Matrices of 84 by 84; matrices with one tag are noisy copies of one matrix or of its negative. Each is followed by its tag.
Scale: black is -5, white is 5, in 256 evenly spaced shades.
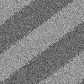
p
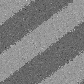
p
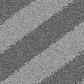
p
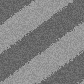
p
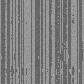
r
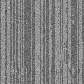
r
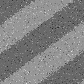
p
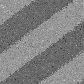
p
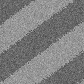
p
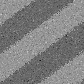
p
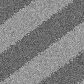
p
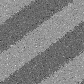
p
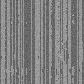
r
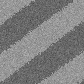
p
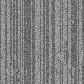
r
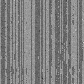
r
